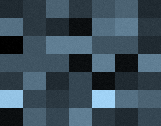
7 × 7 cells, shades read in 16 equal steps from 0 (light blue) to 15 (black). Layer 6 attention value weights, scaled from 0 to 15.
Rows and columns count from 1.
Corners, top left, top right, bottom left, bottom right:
12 12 14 10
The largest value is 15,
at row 3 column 1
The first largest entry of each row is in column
1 4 1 4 5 3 1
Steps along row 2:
up up up down down up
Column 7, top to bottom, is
12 11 12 6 11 8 10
